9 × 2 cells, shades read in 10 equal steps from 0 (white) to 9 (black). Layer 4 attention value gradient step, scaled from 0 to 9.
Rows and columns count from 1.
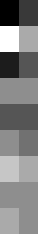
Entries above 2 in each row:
2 1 2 2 2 2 1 2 2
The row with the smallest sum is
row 2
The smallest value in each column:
0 3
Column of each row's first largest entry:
1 2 1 1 1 2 2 1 2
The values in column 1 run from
0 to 9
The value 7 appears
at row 1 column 2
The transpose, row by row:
9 0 8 4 6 4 2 4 3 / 7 3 6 4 6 5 3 4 4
